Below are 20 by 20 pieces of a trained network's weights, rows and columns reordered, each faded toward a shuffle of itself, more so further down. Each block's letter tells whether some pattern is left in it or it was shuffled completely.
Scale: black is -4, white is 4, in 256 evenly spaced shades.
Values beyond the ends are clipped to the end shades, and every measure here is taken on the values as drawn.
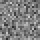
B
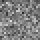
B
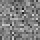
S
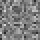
S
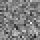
B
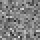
B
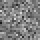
B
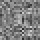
S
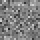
B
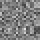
S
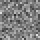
B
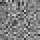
S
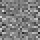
S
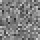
B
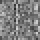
S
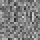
S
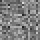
S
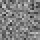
S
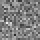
B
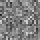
S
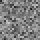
B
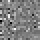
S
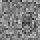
S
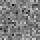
B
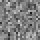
S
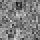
S
